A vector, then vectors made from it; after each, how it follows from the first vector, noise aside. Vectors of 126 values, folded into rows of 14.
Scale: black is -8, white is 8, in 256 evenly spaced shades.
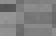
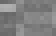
negated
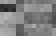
scaled up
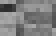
scaled up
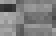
scaled up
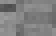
copied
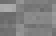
negated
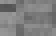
copied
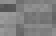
copied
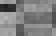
scaled up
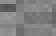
copied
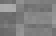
negated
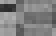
scaled up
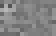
sign-scrambled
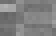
negated
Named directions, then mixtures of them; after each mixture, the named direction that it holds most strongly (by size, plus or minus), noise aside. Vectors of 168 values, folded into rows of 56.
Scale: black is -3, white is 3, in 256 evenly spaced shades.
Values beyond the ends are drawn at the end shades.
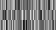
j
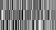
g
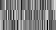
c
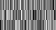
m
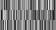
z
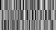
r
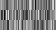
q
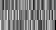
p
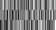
p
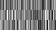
c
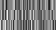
j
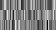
c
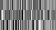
g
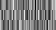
q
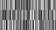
j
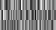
r
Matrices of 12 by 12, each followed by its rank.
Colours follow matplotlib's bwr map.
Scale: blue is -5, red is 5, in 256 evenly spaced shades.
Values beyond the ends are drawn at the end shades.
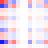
one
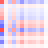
one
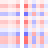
one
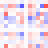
two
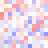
full rank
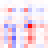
two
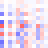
two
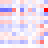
two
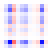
one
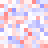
full rank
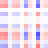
one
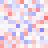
full rank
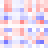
two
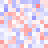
full rank
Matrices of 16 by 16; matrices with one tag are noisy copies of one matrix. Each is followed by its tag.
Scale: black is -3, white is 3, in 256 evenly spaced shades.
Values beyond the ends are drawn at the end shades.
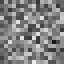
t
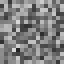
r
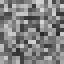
r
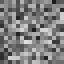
t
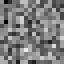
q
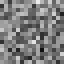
r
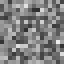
r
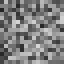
t
